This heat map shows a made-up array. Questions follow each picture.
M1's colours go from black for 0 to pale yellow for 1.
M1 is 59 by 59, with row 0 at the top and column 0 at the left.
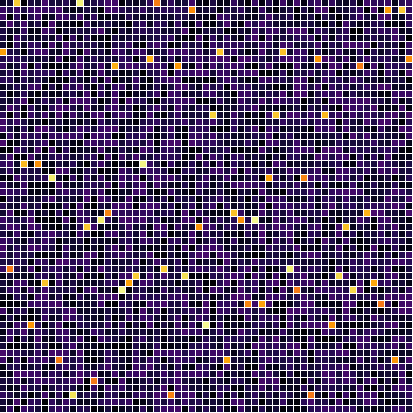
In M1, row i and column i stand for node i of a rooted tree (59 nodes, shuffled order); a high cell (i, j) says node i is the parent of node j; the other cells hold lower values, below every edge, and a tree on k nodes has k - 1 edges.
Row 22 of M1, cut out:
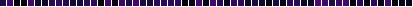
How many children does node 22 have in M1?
0
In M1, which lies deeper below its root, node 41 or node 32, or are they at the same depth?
node 41
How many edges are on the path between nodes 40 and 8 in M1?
5
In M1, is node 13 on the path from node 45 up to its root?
no
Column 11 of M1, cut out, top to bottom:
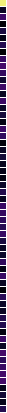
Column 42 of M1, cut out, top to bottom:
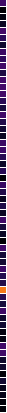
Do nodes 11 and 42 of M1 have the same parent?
no
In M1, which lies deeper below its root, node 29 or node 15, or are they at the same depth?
the same depth
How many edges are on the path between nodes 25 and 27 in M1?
3
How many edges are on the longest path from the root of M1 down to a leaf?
4
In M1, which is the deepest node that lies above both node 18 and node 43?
25
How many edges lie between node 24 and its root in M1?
3
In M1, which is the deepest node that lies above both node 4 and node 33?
16
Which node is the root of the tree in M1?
9
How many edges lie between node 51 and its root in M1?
1
